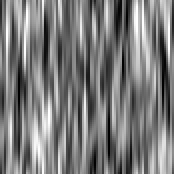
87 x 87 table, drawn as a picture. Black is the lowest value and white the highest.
The ninth with the highest average is the bottom left. Overall the values sit about 50% of the way up the scale. There is no overall slope. The halves do not mirror each other. The grain runs up and down. The values follow a bell shape.
